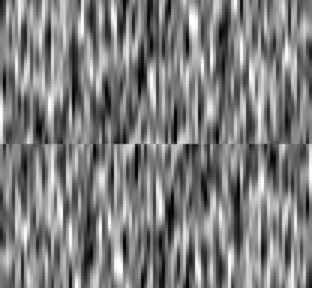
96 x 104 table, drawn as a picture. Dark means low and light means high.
It looks the same turned upside down. Overall the values sit about 50% of the way up the scale. Streaks run downward. The values follow a bell shape.
